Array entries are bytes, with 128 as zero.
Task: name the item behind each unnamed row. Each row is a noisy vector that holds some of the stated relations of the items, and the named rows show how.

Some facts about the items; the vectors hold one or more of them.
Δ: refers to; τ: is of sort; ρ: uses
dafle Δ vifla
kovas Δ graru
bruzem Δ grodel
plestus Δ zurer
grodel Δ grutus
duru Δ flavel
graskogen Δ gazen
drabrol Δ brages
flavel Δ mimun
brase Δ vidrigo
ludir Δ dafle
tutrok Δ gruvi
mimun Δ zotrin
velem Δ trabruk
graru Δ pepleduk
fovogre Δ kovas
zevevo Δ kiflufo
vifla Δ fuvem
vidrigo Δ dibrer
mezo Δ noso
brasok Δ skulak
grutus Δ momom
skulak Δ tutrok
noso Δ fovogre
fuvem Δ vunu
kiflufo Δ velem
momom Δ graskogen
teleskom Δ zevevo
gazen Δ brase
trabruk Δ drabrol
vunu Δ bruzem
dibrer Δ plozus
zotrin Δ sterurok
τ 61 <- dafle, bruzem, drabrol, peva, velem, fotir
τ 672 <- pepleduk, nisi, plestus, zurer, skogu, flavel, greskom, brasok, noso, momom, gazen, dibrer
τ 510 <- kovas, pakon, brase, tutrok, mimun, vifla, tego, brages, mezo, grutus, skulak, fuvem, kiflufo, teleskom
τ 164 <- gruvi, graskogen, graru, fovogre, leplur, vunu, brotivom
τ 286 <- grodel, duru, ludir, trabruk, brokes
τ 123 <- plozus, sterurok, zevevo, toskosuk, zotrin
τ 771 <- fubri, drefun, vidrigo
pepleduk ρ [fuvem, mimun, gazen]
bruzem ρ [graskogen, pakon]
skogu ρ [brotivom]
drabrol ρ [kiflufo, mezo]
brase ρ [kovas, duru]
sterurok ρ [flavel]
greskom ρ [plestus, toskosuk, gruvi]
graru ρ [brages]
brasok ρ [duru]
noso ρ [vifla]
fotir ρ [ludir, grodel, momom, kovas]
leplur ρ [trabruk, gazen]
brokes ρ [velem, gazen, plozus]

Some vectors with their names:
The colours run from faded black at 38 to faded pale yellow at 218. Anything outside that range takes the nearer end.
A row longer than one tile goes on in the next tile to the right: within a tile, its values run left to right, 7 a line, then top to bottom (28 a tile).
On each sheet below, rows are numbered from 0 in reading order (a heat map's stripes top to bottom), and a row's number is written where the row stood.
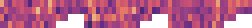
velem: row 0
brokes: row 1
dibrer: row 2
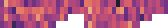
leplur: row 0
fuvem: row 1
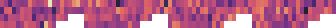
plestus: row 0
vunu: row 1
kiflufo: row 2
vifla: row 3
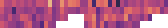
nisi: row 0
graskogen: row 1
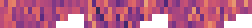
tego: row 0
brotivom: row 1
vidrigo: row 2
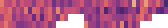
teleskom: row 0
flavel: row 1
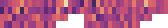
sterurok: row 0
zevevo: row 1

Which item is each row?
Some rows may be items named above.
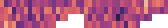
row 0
brages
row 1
momom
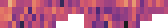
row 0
brase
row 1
brasok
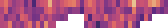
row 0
gazen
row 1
pepleduk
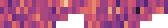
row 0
zotrin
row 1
vifla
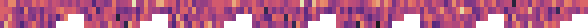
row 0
kovas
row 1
plestus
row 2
plozus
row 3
skogu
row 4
brasok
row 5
trabruk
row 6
toskosuk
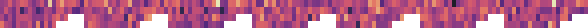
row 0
flavel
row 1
mezo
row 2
noso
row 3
pakon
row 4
duru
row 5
vunu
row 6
greskom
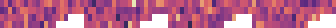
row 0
gruvi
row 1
plestus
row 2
duru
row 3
kiflufo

